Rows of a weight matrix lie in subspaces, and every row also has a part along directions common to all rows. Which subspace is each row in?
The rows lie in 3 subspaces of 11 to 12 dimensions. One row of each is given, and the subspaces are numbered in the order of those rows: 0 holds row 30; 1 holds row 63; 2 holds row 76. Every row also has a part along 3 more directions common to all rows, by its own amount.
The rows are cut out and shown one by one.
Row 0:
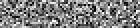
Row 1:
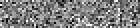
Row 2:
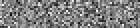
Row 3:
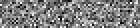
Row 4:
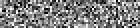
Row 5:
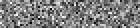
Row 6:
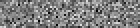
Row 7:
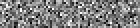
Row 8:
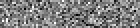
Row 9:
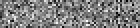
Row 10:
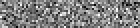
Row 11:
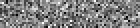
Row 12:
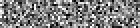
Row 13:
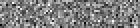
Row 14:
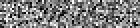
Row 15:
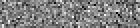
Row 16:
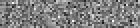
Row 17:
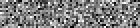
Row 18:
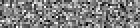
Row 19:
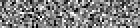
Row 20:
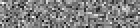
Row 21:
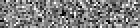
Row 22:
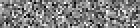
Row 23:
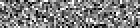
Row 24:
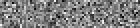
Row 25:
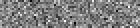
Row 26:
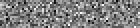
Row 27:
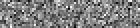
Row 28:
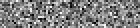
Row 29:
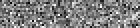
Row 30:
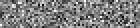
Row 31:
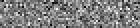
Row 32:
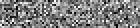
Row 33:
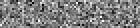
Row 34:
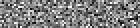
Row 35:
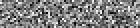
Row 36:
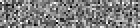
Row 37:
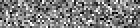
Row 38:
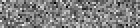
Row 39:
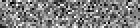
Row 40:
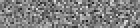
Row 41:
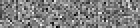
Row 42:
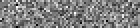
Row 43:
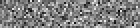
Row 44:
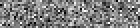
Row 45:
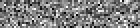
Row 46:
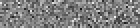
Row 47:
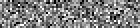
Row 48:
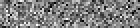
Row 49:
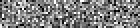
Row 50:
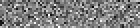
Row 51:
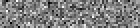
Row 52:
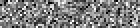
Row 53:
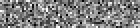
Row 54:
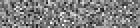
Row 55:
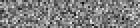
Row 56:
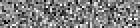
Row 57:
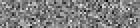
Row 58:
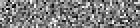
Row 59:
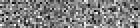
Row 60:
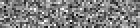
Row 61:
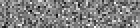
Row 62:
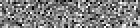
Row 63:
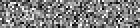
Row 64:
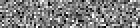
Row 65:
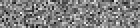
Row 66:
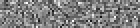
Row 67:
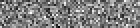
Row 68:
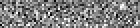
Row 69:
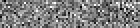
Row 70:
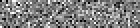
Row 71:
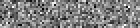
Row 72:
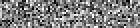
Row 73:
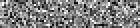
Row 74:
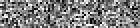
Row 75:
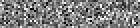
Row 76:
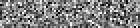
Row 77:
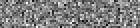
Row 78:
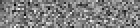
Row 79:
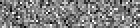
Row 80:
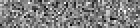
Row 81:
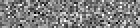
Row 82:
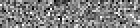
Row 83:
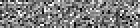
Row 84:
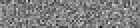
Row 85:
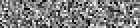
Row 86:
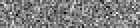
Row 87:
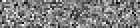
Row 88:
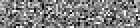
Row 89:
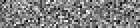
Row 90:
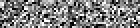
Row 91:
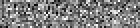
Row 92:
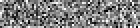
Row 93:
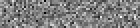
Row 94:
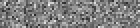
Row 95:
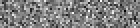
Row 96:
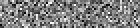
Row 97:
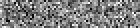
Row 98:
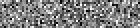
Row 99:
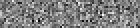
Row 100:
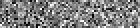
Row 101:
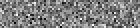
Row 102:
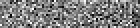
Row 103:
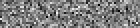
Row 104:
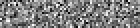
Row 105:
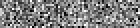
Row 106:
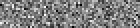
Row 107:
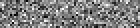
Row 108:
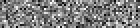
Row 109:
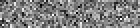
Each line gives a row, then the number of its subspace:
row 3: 0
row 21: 1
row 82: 0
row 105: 2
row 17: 0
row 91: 2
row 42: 1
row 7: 2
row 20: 2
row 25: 0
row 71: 0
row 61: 0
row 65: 0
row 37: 2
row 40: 0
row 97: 1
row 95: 2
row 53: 1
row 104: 1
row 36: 1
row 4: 1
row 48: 0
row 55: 0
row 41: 1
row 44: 2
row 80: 2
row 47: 1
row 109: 1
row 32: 1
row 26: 2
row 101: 2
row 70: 1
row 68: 2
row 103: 2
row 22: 2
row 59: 0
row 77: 0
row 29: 2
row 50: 2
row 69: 1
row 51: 0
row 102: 0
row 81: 0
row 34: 2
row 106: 2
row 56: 1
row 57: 2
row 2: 2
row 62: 0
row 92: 1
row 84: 1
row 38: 1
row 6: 1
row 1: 0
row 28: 2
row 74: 0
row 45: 2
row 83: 0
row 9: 1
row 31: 1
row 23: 2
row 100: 0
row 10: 1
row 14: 1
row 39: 1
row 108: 1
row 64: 0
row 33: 0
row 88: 2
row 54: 0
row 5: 2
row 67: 1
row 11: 2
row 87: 1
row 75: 2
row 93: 1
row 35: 0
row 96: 0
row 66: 0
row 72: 1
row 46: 0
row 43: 2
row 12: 2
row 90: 2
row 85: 2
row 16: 0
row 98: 1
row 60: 2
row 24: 0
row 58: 0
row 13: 0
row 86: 2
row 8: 0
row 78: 2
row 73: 2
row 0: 0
